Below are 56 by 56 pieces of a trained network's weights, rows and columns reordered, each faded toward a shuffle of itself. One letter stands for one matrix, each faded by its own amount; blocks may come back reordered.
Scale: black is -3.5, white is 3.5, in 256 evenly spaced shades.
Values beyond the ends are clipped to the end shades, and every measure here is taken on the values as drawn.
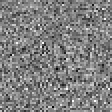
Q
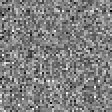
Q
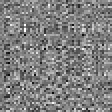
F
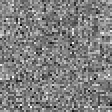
Q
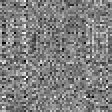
F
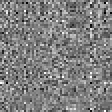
F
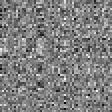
F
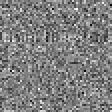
Q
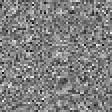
Q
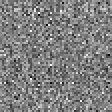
Q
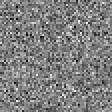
Q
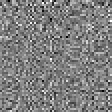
F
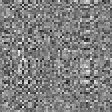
F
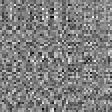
F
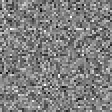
Q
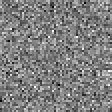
Q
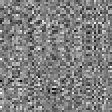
F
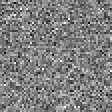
Q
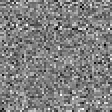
Q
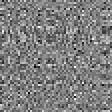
F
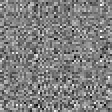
F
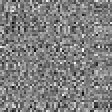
F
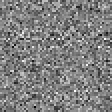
Q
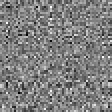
F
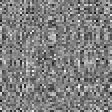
F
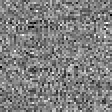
Q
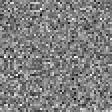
Q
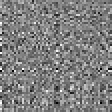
F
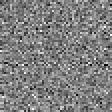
Q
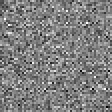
Q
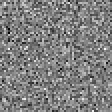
Q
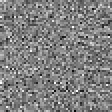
Q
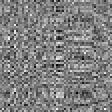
F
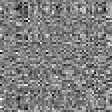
F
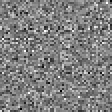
Q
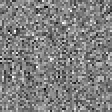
Q
